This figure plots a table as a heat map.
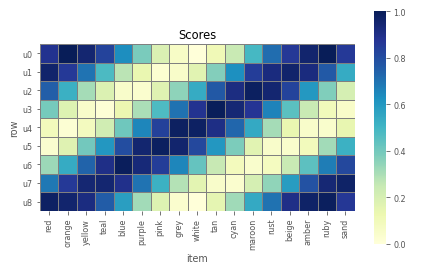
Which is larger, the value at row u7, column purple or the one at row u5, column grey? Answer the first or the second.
the second
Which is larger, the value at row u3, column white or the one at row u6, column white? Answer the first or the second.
the first
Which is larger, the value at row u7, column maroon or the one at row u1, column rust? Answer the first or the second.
the second
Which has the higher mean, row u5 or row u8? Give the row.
u8
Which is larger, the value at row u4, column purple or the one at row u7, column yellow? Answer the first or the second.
the second
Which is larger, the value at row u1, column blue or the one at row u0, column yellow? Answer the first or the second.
the second
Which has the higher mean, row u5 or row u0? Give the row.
u0
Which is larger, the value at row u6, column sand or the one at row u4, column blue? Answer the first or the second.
the first
